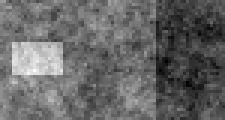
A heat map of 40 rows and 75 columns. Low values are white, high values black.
Seam: vertical, 70% of the way across, the right part higher. Ninth with the lowest average: middle left. Odd patch: lower, in the middle left. Grain: blotchy.
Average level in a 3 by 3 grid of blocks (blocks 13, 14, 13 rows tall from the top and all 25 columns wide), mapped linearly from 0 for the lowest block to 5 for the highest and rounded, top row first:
225 / 035 / 234
